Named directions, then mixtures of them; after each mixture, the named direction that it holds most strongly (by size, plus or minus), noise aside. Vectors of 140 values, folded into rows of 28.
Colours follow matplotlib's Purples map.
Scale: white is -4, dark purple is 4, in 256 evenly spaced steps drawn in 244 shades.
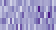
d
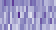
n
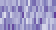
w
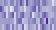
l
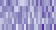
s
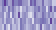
n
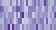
l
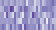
l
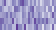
s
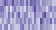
n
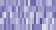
w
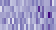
d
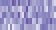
w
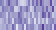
s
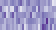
l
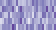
s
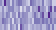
d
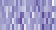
l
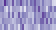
n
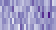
d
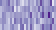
s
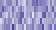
s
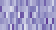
l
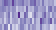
n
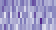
n
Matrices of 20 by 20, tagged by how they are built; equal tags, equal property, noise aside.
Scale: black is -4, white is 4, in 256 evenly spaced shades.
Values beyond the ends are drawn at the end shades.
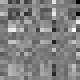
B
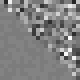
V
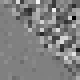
V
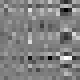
B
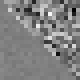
V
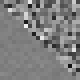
V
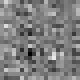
B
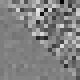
V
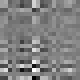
B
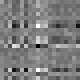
B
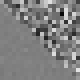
V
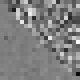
V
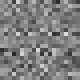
B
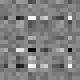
B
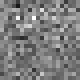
B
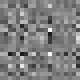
B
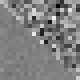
V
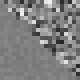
V
